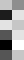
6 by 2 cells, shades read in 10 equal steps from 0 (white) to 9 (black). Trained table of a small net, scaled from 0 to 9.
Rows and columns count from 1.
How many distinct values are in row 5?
2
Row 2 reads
8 1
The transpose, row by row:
2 8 1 6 9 6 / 4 1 2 1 0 2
